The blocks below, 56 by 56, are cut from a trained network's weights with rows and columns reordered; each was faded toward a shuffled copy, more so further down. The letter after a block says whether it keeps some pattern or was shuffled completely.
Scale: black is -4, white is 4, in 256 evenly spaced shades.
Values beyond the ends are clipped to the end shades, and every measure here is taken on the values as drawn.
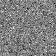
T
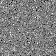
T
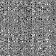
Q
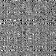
Q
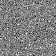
T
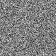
T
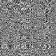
Q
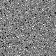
T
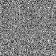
Q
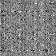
Q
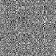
Q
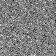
T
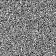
T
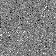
T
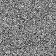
T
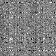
Q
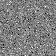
T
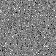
T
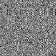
Q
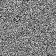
T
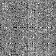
Q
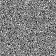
T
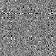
Q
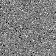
T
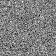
T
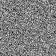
T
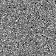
T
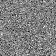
T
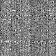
Q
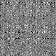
Q
